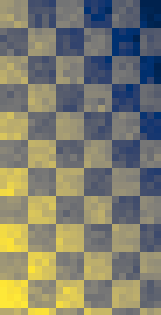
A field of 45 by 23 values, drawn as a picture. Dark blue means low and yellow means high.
Slope: up to the bottom left. Ninth with the lowest average: top right. Grain: checkered. Average level on the scale: 50%.
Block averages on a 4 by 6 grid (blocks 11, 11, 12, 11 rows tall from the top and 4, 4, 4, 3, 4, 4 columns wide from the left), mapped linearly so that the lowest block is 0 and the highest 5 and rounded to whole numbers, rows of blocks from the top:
322110 | 332211 | 443322 | 544333
